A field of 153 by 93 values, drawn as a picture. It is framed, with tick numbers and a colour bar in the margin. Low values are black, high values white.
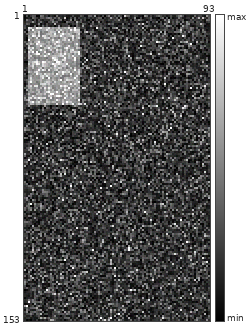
In the top left lies a patch that is higher than the rest. The values are skewed, with a long tail toward high values. The ninth with the highest average is the top left. No regular stripes run through it.
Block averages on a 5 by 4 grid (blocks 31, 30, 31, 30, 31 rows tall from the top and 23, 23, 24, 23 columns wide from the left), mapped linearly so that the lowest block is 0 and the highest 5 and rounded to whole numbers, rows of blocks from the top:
5100
3100
0000
0000
0000
